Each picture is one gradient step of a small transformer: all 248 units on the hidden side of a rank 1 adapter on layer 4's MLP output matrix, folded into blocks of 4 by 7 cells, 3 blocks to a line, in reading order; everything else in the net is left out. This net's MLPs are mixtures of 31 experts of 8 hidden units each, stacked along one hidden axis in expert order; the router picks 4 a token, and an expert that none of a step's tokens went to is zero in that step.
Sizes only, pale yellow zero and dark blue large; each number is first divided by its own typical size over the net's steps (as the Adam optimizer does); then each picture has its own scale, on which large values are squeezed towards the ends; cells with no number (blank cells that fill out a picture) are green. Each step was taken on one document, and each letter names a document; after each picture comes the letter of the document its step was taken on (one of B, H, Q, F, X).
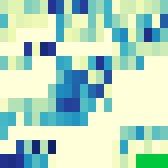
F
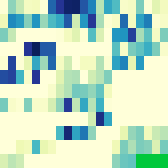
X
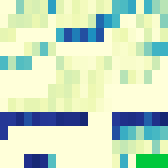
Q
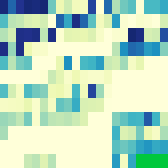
Q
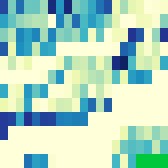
X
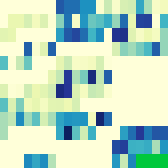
F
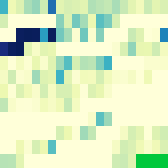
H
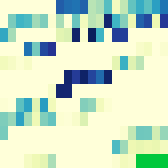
F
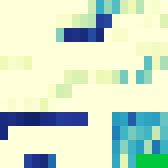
Q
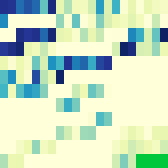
H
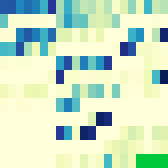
H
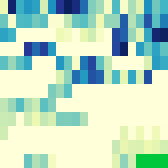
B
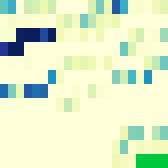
H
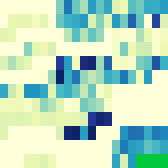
F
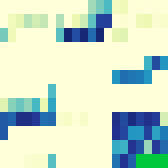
Q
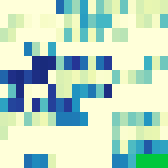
Q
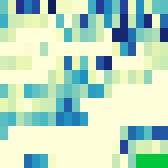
F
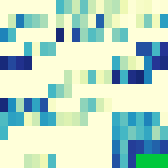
Q
